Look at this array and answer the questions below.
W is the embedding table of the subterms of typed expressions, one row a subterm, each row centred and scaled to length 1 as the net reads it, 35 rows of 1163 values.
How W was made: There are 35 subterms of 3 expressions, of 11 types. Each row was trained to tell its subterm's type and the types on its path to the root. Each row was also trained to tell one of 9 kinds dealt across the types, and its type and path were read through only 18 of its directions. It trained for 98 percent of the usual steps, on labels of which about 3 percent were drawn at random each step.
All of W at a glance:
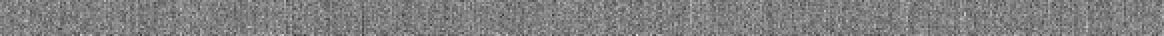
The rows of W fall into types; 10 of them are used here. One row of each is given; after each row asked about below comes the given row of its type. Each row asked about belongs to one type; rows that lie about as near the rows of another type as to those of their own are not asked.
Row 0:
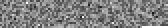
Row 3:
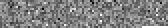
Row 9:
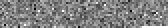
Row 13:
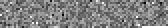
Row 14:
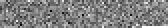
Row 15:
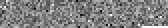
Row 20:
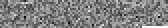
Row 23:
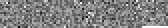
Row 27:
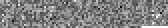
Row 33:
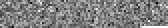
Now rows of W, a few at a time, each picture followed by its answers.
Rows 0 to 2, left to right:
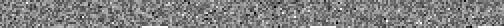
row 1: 33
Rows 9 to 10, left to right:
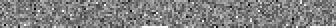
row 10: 13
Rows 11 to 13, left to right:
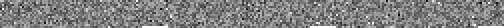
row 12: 0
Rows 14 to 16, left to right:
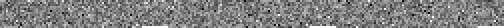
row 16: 0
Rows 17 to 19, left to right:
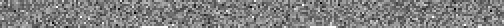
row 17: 14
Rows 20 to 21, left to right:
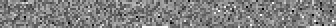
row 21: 13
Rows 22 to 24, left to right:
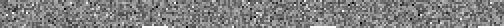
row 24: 23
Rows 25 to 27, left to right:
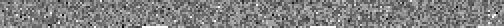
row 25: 3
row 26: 33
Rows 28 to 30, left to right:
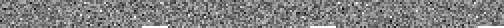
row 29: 20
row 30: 3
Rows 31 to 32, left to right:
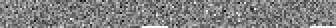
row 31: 0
